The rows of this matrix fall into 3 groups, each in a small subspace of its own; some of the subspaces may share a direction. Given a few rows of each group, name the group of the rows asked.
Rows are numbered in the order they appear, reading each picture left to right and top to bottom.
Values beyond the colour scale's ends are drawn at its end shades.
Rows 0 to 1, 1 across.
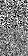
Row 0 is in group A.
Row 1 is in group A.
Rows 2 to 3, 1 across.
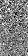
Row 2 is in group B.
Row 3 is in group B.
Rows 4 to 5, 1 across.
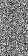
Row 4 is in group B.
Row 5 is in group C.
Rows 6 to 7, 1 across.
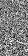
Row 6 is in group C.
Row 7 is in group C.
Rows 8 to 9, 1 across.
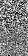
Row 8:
C
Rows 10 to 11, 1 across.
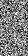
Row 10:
C
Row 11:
A
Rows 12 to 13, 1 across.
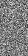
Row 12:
B
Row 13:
C
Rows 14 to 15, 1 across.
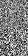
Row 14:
C
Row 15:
A
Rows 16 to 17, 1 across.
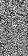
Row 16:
C
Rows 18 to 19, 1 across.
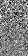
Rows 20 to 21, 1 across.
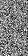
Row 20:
A
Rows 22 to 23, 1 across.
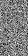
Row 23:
A
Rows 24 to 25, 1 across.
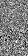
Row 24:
B
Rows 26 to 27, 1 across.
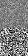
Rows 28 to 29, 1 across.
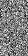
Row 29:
A
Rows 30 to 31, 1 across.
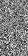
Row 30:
C
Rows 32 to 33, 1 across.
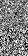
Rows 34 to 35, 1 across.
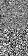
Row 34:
B
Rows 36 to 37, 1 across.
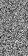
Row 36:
B
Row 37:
C
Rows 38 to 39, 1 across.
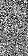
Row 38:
A
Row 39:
A
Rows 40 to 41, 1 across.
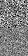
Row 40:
C
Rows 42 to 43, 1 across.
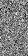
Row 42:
C
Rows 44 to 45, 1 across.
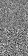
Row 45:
A
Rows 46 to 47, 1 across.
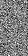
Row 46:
A
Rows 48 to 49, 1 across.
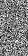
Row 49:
C
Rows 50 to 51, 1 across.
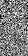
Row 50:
B
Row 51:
A
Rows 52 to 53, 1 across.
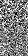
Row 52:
C
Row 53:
A
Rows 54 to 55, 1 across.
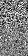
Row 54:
C
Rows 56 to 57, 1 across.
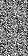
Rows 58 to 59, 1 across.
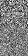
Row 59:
A
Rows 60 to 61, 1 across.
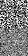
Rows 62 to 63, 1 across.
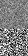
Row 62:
B
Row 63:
A
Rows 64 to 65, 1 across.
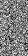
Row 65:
C
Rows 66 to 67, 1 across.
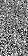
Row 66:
A
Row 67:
A
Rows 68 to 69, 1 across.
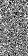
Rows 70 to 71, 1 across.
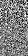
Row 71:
C
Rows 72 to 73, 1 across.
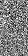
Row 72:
A
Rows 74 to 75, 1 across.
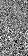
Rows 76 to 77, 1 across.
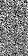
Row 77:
C
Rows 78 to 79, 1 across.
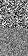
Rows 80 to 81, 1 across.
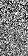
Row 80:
C
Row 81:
A
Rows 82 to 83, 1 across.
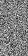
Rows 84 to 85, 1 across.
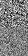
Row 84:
C
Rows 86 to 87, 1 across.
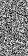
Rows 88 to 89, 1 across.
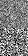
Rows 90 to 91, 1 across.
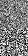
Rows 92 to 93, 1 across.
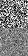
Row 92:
A
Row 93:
B
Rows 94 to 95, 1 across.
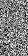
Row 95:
A
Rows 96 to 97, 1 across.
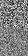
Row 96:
B
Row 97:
A
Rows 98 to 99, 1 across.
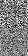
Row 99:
B
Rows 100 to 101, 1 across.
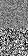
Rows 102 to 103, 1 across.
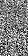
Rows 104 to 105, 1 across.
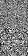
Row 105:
B
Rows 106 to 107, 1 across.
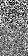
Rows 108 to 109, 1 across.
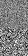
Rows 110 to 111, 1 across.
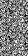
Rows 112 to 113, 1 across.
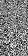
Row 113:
A
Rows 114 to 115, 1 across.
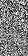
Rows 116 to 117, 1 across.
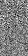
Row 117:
C
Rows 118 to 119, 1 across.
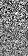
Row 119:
C
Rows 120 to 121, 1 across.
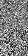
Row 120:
C
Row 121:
A
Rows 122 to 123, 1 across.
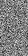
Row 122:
A
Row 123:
C
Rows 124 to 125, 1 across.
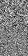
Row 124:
C
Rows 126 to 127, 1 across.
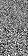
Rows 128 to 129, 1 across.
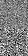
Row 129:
A
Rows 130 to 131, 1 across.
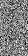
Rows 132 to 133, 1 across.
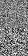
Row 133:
C
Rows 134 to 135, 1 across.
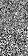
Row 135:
A
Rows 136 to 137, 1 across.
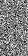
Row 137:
A
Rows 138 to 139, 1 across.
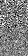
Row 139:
C
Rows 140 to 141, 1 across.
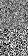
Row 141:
A
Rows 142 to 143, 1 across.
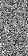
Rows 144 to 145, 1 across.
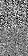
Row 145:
A
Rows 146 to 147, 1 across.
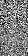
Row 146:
A
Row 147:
B
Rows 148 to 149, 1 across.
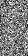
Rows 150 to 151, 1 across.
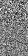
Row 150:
C
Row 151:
C
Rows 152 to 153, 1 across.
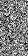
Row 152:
A
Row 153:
C
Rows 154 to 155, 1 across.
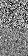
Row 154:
B
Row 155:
C
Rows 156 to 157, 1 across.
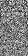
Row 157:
C
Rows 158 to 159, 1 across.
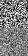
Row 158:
C
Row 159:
A
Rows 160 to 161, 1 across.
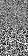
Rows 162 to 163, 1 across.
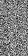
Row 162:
A
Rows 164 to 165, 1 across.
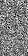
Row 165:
B
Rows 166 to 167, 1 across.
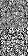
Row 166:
B
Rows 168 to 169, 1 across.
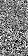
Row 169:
C
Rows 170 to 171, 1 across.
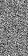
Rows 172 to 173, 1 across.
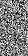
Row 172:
C
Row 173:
A
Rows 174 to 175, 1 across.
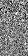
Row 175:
C
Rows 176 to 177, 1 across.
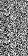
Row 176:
A
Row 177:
A
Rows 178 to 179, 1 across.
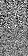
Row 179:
C
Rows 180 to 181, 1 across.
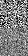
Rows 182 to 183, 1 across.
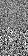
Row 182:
B
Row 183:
B
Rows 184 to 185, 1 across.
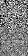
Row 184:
B
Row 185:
B
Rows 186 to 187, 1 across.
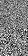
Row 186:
A
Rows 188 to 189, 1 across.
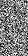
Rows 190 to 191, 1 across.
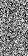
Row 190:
B
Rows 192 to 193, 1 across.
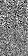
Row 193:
A
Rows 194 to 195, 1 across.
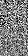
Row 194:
A
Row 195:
B
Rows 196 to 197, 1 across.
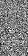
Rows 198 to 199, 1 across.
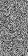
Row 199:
B
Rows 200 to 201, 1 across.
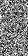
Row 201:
B
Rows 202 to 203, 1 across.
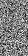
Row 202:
B
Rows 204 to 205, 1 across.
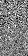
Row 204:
A
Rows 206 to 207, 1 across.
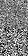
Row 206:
A
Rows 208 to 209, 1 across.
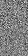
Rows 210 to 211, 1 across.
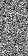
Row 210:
C
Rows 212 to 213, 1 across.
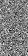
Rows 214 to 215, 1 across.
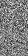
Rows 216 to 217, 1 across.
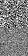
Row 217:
B
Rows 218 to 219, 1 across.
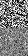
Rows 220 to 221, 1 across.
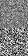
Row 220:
B
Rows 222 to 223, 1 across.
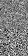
